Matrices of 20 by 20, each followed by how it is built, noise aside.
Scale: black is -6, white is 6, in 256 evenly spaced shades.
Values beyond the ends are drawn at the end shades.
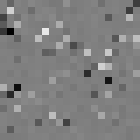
sparse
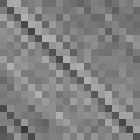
Toeplitz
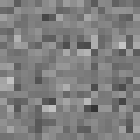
low rank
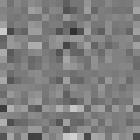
low rank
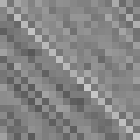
Toeplitz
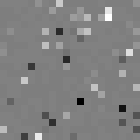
sparse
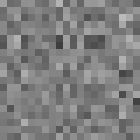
low rank
